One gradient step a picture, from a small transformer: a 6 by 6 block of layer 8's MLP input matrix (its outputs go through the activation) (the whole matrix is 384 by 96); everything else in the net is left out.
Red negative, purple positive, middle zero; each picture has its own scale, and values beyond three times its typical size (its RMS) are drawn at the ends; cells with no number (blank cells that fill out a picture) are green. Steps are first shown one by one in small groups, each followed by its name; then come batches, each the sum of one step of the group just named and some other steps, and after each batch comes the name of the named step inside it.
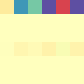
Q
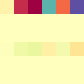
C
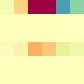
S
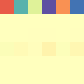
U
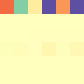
U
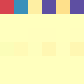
U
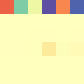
U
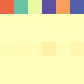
U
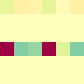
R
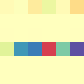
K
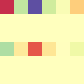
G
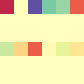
G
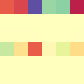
G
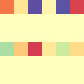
G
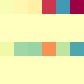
K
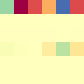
K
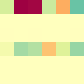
K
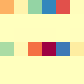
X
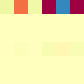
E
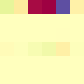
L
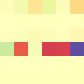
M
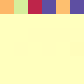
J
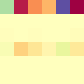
M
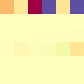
J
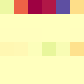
L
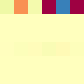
E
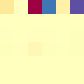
J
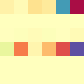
M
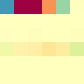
M
